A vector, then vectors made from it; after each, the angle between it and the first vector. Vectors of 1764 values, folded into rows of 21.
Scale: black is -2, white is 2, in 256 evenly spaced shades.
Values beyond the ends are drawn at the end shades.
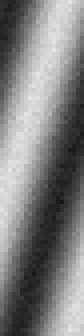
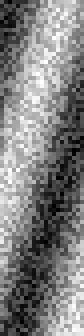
nearly parallel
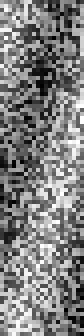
partly opposed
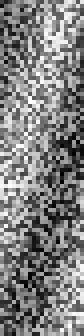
partly aligned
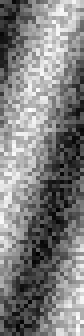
nearly parallel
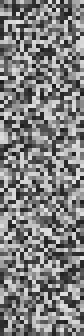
orthogonal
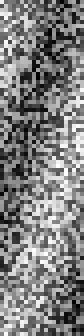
partly opposed
